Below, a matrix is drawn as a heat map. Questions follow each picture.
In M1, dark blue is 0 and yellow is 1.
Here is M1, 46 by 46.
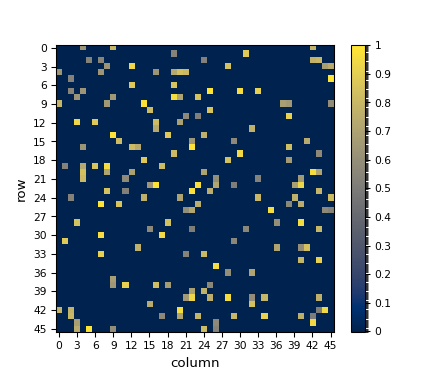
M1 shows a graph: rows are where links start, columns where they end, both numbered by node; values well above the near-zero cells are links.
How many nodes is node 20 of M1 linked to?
6
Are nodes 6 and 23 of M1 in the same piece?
yes
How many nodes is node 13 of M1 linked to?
2
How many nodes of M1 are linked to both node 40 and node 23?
3
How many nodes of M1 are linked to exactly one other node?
2
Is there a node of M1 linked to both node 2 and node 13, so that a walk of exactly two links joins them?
no
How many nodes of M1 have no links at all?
1
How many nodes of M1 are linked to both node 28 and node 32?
2
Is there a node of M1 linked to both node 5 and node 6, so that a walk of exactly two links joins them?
no
